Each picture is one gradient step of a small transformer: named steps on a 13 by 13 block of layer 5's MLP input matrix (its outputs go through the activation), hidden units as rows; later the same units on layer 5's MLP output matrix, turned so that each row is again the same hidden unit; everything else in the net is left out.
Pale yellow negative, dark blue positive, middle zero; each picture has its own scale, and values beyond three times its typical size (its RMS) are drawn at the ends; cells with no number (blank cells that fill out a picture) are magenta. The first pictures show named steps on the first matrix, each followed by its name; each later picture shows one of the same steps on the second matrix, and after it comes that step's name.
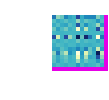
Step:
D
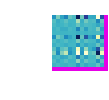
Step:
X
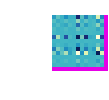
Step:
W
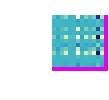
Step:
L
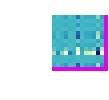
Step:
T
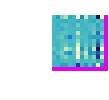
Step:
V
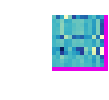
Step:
W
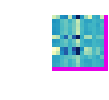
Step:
X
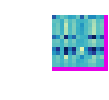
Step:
D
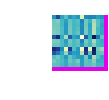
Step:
D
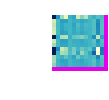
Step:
X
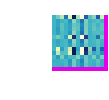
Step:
X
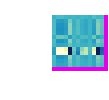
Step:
T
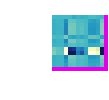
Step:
T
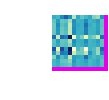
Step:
D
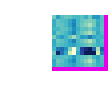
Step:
V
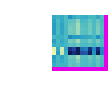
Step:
T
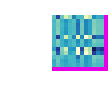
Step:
W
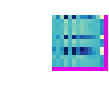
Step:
X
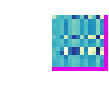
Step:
X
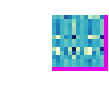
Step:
D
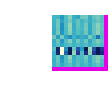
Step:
L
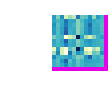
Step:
D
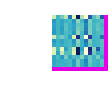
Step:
X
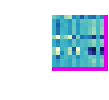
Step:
D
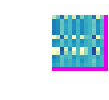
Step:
W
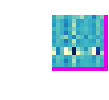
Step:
V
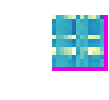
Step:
X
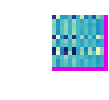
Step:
X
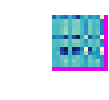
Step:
D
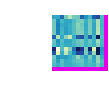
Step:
W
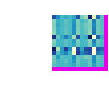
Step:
W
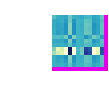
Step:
L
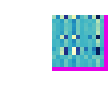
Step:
X
